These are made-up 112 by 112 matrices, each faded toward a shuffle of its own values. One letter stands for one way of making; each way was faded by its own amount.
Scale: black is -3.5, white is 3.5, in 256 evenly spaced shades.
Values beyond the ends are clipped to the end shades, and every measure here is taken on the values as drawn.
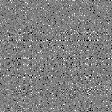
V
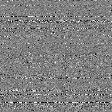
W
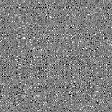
V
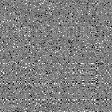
V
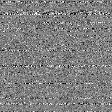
W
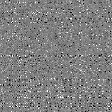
V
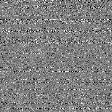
W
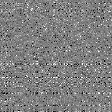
V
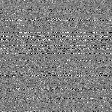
W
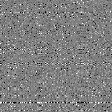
V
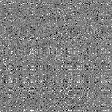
V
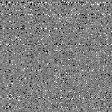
V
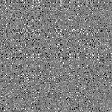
V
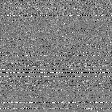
W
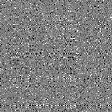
V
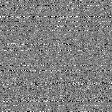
W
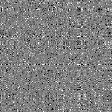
V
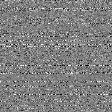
W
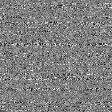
W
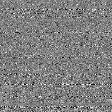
W
